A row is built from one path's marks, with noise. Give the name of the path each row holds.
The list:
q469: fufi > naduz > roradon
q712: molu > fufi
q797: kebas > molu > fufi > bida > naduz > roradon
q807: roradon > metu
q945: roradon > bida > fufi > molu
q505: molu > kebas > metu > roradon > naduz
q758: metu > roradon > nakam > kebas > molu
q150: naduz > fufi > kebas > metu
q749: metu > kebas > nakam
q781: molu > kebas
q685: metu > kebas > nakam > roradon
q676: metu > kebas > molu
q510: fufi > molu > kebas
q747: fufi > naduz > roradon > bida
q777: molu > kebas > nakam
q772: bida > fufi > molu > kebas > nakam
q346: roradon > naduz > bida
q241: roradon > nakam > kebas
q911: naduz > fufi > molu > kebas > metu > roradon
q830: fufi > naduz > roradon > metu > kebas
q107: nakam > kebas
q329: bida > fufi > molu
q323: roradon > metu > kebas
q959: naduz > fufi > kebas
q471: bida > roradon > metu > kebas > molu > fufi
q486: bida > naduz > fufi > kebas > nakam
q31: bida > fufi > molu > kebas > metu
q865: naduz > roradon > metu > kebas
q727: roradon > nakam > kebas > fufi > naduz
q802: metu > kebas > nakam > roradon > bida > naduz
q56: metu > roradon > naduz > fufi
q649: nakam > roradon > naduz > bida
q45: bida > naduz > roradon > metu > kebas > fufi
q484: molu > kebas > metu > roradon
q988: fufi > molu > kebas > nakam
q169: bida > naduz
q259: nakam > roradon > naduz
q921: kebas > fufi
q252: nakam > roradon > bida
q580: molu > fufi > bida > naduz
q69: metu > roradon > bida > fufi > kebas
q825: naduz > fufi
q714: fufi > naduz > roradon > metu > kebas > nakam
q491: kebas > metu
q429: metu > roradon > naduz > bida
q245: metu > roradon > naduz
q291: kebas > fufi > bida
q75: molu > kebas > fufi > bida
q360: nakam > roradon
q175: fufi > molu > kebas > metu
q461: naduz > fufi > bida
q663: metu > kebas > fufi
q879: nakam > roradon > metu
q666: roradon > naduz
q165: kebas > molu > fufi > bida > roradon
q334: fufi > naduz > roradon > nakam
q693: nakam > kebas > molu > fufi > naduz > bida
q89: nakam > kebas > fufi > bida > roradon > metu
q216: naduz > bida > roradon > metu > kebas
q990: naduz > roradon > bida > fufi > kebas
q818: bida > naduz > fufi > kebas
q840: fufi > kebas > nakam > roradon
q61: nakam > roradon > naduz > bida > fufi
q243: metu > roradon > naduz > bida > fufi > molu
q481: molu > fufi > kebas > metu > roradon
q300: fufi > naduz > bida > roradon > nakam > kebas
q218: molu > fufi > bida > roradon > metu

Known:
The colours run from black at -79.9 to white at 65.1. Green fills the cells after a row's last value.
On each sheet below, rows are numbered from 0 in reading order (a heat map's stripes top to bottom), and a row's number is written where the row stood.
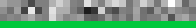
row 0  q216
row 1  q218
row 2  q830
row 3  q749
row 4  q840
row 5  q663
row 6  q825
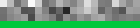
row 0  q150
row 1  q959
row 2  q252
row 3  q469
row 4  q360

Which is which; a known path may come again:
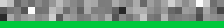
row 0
q818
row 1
q243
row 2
q346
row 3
q45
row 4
q252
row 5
q481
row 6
q360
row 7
q959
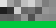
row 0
q749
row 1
q649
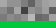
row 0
q216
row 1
q484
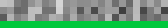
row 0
q990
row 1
q911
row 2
q245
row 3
q69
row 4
q329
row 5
q781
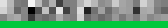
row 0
q469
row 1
q107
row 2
q218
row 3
q241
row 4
q865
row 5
q830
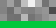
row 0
q175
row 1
q150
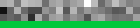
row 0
q777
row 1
q291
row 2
q807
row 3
q825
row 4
q802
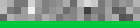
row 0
q747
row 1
q56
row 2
q712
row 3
q840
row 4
q758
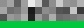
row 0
q580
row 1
q486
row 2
q491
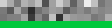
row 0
q663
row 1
q693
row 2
q461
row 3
q714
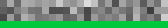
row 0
q75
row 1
q323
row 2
q685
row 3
q921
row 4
q165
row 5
q31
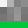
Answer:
q259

